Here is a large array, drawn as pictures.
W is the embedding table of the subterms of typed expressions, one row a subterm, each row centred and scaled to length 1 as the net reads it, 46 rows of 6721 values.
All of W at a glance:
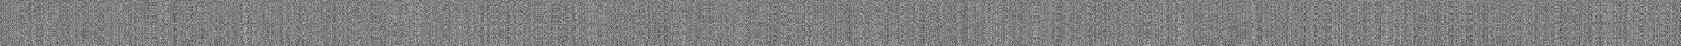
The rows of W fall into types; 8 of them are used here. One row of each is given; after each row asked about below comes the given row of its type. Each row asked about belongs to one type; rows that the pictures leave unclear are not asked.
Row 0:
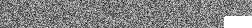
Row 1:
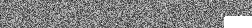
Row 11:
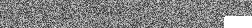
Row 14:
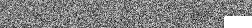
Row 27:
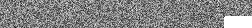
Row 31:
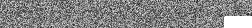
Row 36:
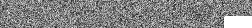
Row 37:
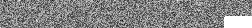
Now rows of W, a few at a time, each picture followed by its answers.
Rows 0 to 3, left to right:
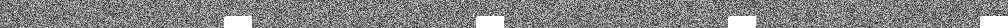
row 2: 37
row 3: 31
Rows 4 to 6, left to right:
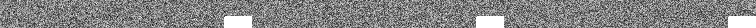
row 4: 27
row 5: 36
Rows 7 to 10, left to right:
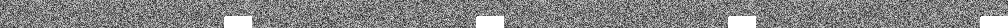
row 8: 27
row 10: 0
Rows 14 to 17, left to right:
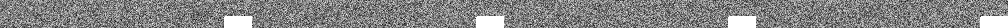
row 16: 37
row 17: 0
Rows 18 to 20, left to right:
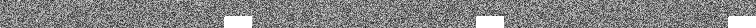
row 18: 37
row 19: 31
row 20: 27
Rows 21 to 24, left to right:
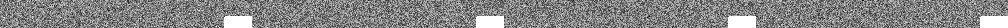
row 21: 1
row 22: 37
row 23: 11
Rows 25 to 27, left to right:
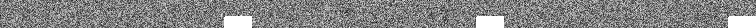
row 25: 1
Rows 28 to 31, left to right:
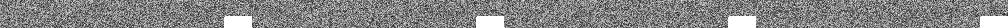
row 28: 37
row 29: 1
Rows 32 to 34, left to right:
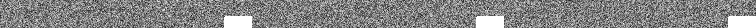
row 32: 11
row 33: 0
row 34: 36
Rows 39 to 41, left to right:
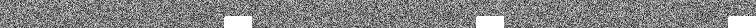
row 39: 27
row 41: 14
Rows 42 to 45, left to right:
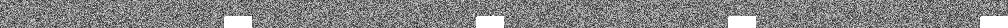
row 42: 36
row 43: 1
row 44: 14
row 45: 27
